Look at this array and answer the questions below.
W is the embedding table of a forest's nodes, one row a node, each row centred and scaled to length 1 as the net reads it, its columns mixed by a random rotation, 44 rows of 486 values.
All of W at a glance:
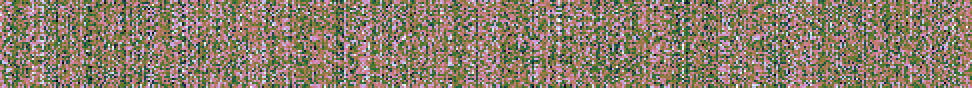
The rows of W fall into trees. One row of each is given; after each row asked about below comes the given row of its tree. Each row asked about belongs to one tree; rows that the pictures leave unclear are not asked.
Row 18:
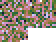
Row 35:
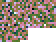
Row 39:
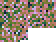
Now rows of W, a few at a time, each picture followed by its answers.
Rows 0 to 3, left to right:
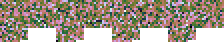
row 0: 35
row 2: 18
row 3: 39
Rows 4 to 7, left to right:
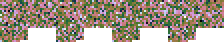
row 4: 35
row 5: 39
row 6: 35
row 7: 39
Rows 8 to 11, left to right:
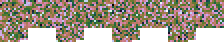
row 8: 18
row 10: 35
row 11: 39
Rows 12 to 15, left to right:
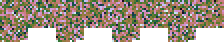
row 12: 39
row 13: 35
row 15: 39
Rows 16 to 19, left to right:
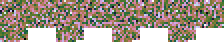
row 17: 35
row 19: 18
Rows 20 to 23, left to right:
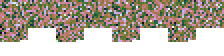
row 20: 39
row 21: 35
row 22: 35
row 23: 35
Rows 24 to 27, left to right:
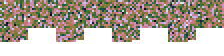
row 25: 18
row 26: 35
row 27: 39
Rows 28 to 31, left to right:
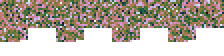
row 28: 18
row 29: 35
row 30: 18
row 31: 18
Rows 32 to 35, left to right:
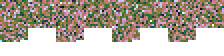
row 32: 35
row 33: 39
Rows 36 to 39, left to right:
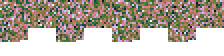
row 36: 35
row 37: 39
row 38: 35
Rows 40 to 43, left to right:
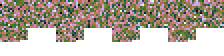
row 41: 39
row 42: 18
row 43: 18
